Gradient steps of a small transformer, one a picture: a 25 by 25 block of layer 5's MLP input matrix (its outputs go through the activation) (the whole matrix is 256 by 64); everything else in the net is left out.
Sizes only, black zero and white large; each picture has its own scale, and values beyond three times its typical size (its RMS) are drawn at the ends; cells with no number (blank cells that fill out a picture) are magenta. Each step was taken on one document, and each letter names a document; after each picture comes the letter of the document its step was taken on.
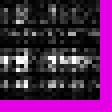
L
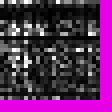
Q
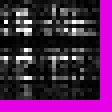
L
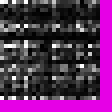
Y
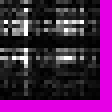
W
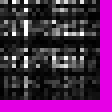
W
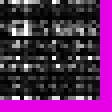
Q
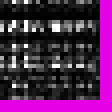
Q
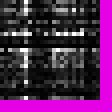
W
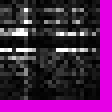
W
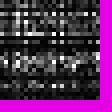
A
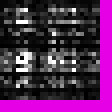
L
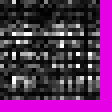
Y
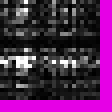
L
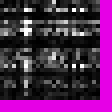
W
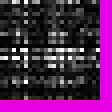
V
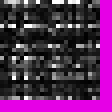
Y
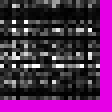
Y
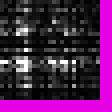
L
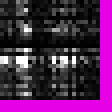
L
